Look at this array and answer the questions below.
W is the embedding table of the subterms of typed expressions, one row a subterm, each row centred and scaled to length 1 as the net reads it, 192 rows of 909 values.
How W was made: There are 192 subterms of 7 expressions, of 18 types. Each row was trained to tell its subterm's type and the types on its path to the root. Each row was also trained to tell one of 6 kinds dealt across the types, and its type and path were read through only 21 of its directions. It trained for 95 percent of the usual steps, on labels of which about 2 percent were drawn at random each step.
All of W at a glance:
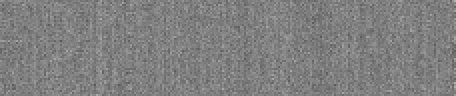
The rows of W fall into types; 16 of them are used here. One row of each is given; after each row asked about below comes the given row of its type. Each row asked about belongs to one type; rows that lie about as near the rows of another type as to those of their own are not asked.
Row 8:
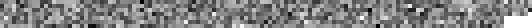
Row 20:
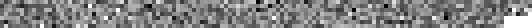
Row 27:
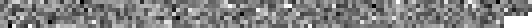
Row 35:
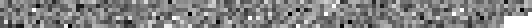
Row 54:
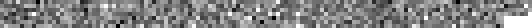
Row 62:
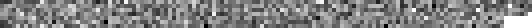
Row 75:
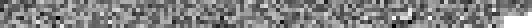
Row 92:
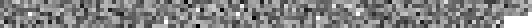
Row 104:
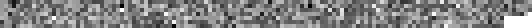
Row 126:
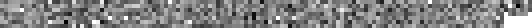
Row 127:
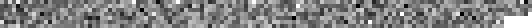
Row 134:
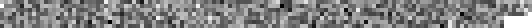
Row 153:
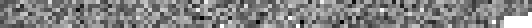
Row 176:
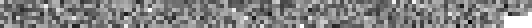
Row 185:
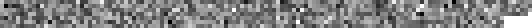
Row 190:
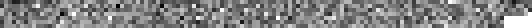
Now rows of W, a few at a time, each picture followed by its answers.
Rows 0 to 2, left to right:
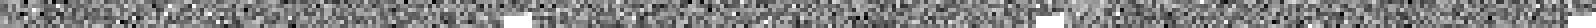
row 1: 27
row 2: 92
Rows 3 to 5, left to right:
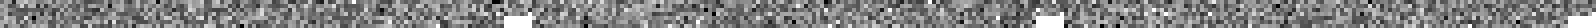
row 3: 54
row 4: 54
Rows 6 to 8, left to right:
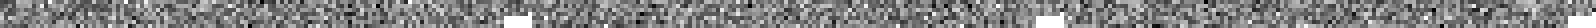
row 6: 153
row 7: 8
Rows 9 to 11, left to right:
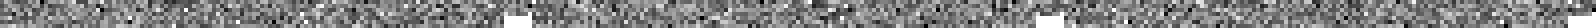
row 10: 27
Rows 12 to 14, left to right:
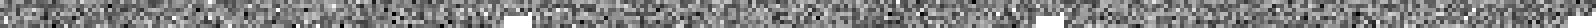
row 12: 35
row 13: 104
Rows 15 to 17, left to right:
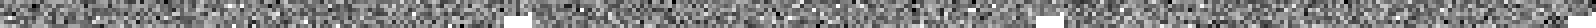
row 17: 190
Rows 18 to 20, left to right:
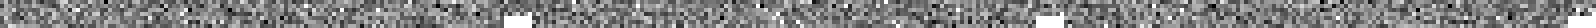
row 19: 176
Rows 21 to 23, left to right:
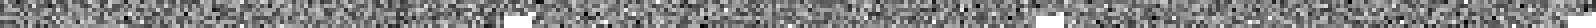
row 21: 20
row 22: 75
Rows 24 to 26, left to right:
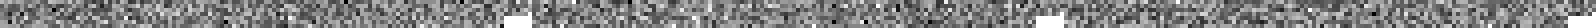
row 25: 126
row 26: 190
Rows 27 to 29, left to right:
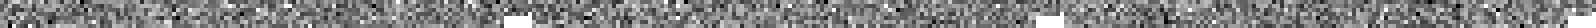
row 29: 54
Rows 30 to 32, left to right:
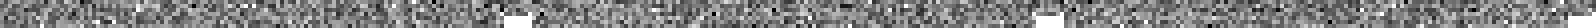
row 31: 104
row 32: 176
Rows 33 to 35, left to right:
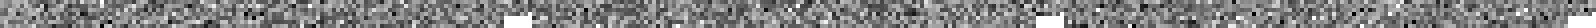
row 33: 35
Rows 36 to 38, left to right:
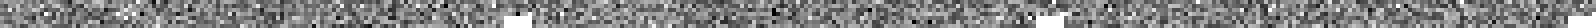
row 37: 190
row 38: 92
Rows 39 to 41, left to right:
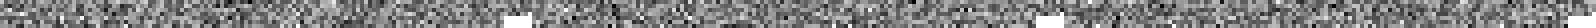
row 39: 27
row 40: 35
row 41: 54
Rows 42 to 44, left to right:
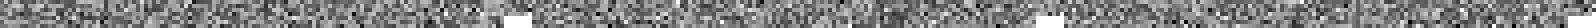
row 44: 190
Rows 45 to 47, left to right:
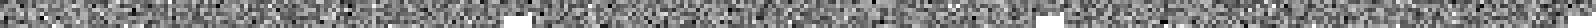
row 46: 35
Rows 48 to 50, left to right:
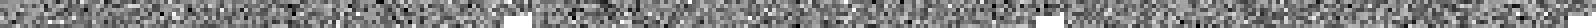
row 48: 126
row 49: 134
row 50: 54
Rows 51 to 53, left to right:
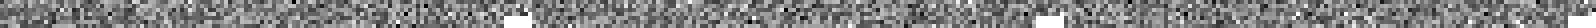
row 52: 153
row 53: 134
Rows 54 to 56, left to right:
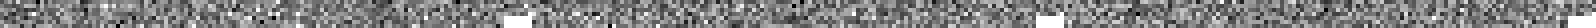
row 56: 134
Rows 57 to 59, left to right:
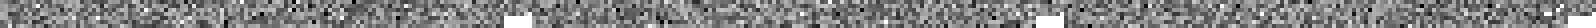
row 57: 104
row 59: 134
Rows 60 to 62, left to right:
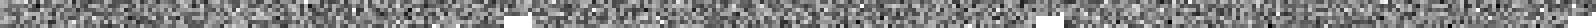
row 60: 104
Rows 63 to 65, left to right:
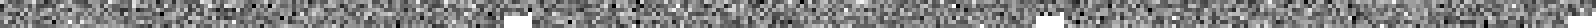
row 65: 153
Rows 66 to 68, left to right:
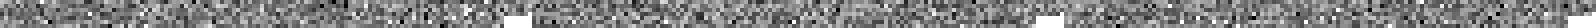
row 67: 134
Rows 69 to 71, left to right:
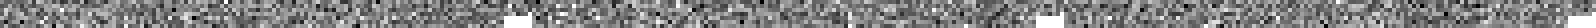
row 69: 134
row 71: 75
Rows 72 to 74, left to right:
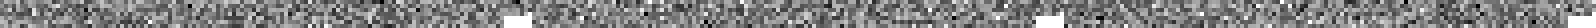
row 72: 54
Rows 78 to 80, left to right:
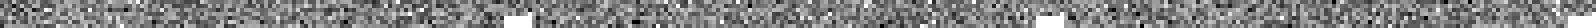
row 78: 190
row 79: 8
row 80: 75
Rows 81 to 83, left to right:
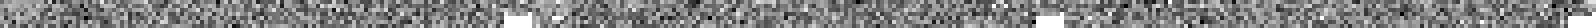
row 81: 92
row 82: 92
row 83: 20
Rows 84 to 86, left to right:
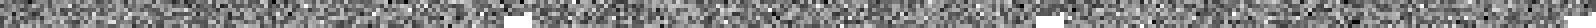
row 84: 176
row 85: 27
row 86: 75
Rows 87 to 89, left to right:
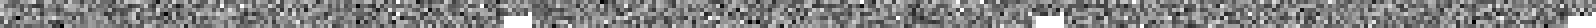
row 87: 185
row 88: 153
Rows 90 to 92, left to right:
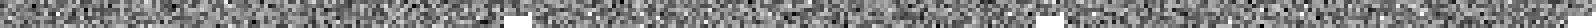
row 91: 92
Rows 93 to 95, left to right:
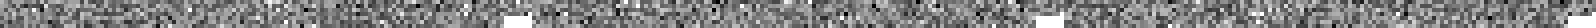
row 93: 104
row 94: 62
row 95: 20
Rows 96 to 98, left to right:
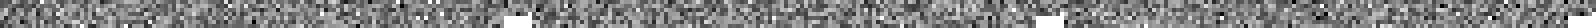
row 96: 20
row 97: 185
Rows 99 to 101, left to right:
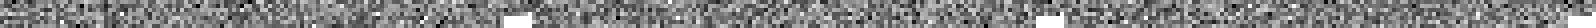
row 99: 27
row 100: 153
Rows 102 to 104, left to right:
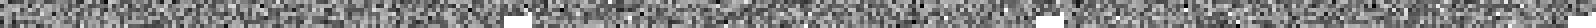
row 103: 153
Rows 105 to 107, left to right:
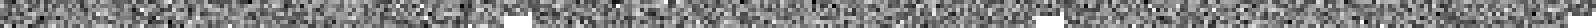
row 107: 153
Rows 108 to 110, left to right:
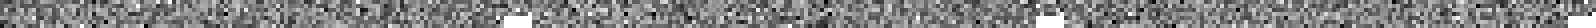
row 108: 20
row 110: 190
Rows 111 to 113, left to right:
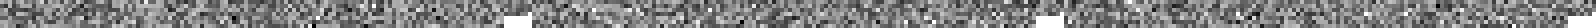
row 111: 27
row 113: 185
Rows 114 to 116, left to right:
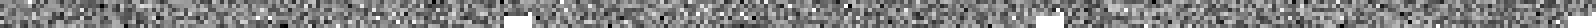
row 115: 75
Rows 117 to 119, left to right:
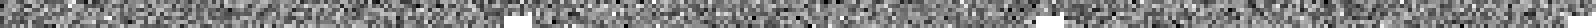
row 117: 126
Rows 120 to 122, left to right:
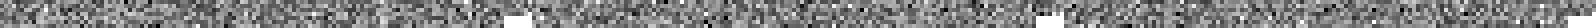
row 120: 176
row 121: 62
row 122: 126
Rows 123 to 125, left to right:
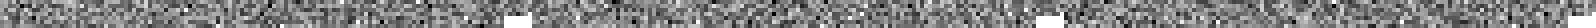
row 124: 153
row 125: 176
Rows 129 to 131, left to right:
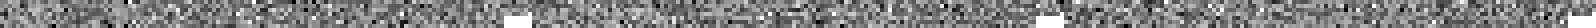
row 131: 126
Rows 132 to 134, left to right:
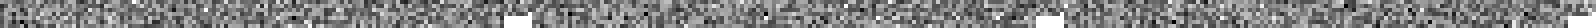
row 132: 134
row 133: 20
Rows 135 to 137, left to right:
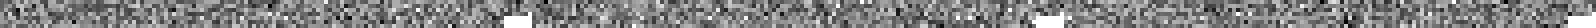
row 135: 153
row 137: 104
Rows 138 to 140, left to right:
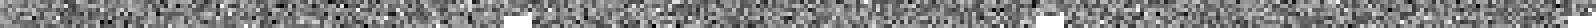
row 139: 176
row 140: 134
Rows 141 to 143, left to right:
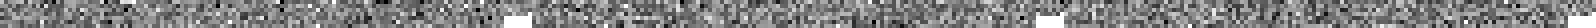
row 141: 8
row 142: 104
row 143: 8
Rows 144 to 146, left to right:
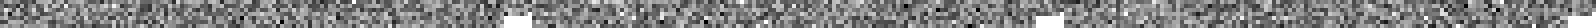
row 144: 54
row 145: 27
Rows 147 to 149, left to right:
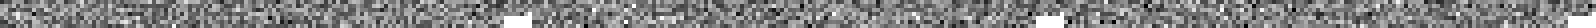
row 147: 62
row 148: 185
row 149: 62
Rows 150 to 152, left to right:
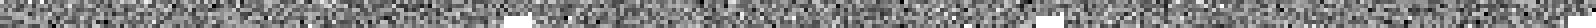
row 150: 176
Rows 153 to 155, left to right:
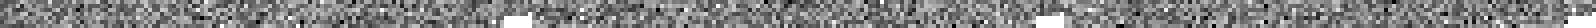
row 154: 27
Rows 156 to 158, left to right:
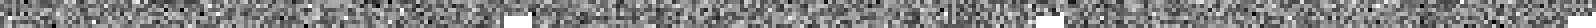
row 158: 185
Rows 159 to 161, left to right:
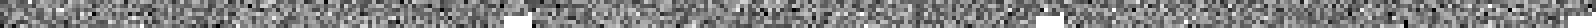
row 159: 176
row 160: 20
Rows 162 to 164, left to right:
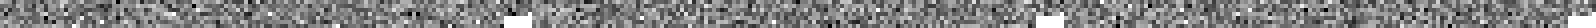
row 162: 27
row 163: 134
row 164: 134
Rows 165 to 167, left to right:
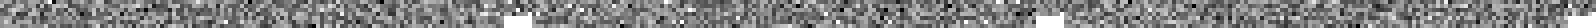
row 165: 54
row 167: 75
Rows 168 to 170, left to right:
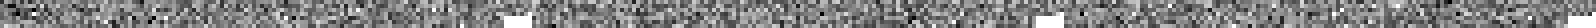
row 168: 54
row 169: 104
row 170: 35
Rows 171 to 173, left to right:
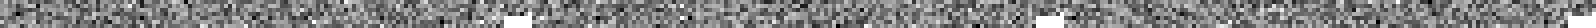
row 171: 62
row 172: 35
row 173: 27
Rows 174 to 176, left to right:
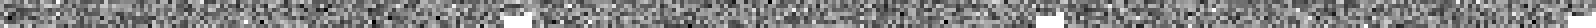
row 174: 54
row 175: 104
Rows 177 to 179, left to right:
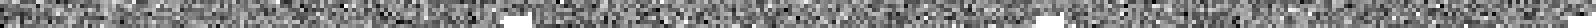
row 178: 127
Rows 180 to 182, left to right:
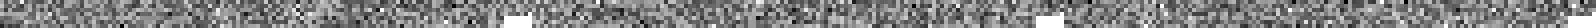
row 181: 190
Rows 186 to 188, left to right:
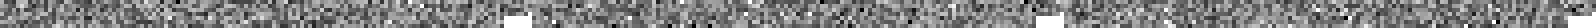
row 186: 35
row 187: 62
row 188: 104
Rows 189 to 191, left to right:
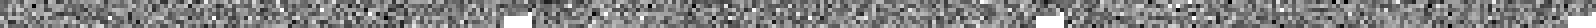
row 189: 153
